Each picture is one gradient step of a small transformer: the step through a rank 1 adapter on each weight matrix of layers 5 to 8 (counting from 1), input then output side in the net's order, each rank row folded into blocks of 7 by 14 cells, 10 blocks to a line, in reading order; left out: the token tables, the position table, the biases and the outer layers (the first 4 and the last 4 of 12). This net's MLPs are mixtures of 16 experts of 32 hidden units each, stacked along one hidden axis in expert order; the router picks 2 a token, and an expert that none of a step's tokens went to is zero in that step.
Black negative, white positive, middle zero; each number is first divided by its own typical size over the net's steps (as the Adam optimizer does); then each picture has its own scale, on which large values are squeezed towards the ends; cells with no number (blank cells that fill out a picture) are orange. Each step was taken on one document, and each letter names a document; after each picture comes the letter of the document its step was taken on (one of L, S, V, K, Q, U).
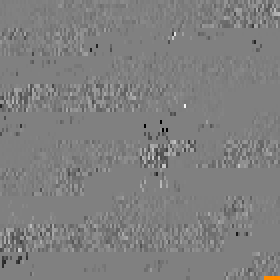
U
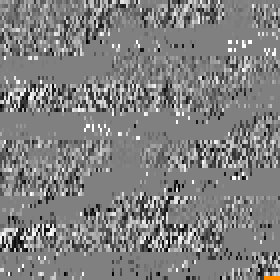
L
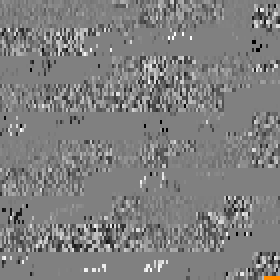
U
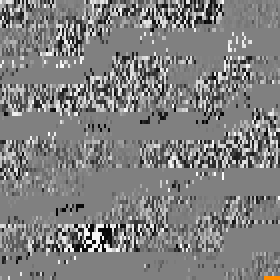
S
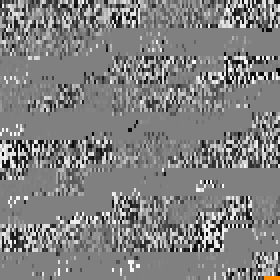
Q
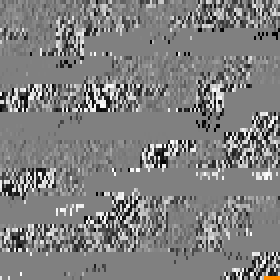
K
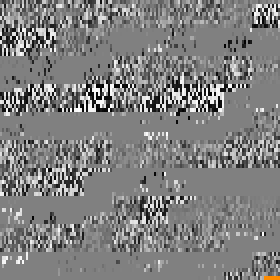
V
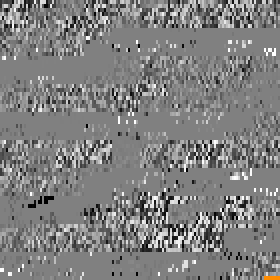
L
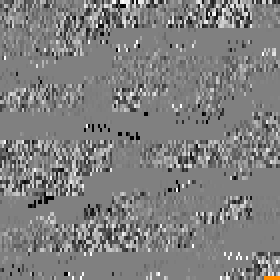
L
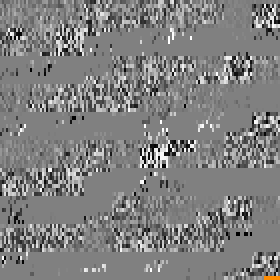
U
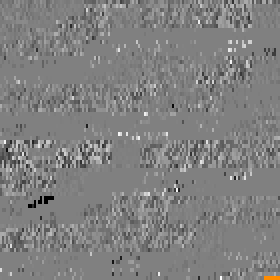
L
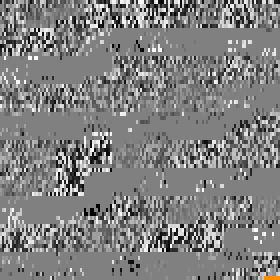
Q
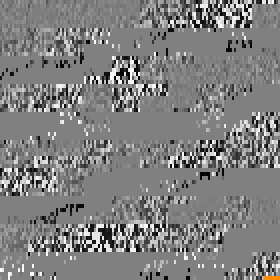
S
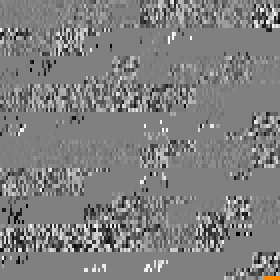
U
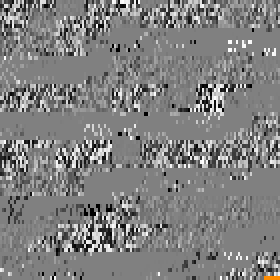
L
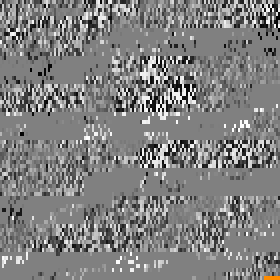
V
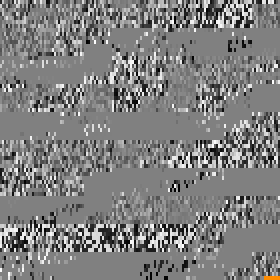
S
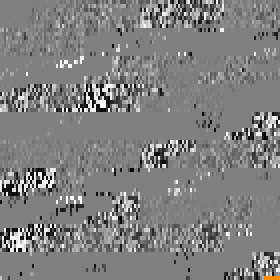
K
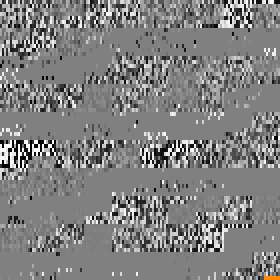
Q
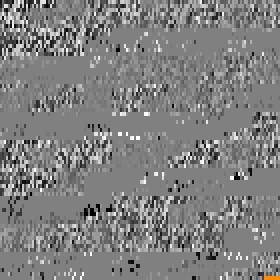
L
